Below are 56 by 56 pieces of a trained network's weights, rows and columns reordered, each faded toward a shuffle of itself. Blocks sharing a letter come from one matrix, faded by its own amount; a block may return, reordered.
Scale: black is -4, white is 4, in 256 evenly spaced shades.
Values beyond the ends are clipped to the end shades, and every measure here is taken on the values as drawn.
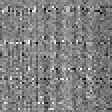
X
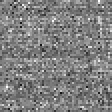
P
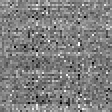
P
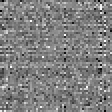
P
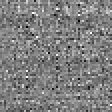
P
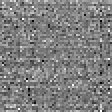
P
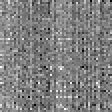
X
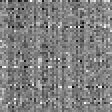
X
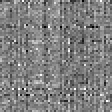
X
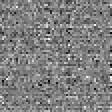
P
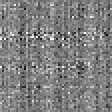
X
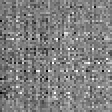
X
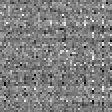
P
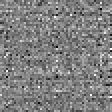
P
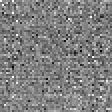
P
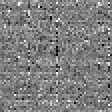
P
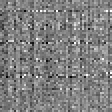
X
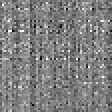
X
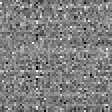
P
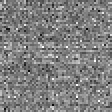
P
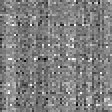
X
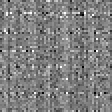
X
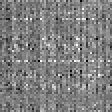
X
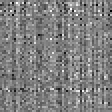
X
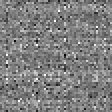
P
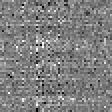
P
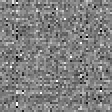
P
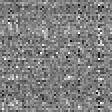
P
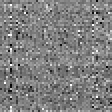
P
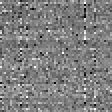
P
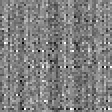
X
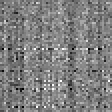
X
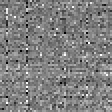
P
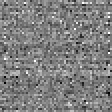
P
